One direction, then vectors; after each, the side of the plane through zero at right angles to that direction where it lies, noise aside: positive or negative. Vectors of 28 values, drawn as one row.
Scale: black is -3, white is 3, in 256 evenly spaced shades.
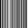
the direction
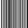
negative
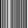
positive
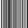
negative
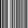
positive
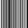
negative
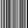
negative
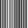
positive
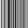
negative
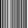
positive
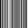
positive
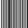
negative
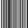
negative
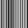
negative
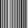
positive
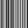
negative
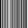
positive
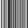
negative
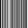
positive
